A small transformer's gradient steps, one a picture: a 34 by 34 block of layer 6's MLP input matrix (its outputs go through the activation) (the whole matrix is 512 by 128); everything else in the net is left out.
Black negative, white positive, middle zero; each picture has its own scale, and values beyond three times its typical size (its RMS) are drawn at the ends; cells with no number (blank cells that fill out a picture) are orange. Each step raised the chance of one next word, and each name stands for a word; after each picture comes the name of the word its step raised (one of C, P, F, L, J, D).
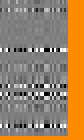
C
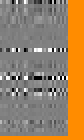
C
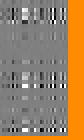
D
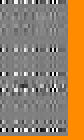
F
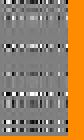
F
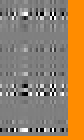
F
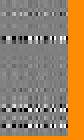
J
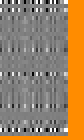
J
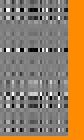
D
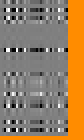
D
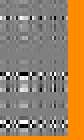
J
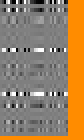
C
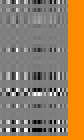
F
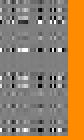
D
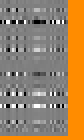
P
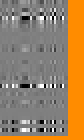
F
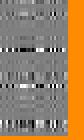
C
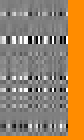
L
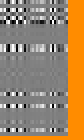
P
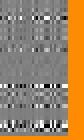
P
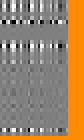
P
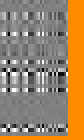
L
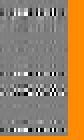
F
